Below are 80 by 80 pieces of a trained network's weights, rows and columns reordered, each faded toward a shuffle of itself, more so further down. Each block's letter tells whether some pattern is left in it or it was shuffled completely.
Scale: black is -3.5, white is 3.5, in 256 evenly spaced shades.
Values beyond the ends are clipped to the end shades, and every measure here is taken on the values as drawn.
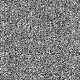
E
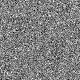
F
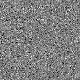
E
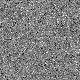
F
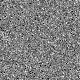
F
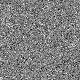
F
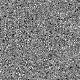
E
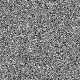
F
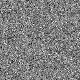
F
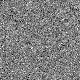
F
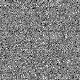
E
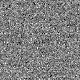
E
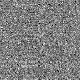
E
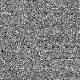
E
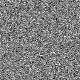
F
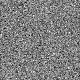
F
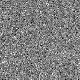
E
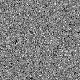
E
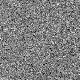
E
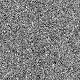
E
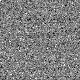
E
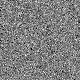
F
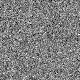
F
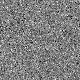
F
